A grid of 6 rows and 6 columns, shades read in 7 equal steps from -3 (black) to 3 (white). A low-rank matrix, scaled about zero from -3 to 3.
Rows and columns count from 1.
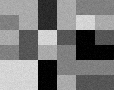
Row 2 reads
0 1 -2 1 2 1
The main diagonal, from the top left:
1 1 2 0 0 -1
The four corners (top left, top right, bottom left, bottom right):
1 0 2 -1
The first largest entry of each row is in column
1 5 3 3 1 1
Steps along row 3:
down up down down up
